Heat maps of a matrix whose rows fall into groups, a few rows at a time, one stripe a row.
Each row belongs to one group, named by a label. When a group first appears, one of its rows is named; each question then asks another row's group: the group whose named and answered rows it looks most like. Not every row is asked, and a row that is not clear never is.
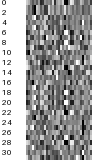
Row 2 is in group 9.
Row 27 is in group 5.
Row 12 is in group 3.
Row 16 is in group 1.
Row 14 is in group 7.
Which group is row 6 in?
5
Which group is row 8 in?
5
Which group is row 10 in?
7
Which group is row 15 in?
7
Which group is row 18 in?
5
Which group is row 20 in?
5
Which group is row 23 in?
9
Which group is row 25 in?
3
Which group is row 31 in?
3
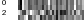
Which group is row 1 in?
7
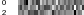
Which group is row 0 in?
9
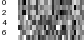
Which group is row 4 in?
3
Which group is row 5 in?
5
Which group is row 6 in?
3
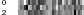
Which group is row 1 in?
9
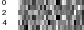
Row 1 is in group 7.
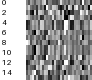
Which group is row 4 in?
5
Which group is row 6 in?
9
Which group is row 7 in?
1
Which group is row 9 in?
9
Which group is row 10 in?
9
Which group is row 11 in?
1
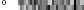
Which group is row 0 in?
1
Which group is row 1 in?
3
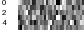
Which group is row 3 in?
5
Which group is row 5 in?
7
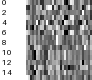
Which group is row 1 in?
7
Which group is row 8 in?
7
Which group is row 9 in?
3
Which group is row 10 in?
9
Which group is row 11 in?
9
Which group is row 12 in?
1
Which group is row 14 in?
9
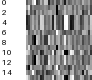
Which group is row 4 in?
5
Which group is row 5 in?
5
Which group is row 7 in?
9
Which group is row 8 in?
9
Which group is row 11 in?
9
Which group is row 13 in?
7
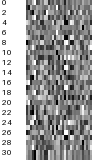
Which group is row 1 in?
7
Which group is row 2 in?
1
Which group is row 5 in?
1
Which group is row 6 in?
7
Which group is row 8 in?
5
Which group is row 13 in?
5
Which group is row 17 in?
5
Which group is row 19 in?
3
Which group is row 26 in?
5
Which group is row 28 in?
1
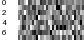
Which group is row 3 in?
1
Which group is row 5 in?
3
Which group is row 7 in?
1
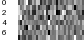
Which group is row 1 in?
3
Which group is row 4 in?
7
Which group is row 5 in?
9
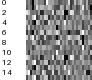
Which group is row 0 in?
1
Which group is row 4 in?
9
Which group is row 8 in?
1
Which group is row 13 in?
9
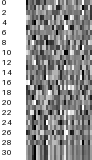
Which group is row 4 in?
9
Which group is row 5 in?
5
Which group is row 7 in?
9
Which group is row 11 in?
1
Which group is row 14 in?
1
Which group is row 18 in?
7
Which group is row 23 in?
9
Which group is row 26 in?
5
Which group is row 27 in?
9
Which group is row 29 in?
9
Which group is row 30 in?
9
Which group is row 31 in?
9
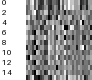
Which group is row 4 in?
1
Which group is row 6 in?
9
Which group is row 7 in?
3
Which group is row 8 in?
9
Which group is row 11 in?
7
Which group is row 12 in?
9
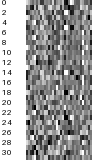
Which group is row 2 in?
5
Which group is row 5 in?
5
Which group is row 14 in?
5
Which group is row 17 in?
7
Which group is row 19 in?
1
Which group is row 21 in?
9
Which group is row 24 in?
7
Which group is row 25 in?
7
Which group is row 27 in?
3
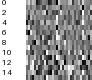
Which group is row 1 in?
1
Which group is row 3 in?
7
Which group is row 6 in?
7
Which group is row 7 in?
7
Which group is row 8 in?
9
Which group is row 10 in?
1
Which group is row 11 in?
7
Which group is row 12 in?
3
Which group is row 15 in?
1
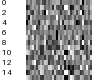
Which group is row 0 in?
1
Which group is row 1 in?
5
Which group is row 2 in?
1
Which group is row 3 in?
7
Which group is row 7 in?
3
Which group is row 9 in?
3
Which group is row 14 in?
5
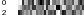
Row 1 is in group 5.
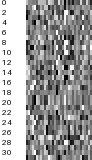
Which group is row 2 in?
5
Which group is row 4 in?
9
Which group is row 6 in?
7
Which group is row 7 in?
3
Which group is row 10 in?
5
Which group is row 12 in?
7
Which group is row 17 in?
3
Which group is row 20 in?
9
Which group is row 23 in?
3
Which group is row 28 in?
5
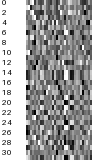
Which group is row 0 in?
3
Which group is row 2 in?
3
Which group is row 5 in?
9
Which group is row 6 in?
5
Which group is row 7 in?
3
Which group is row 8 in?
9
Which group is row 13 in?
9
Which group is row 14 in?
5
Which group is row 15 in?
5
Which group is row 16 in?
3
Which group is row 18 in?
1
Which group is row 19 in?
5
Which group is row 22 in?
9
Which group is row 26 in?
7
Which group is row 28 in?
3
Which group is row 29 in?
5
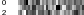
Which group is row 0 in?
9
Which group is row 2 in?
3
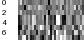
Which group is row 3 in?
5
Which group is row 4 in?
5
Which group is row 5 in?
7
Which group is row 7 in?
3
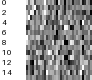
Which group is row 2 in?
3
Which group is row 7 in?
3
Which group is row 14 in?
1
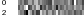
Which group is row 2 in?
9
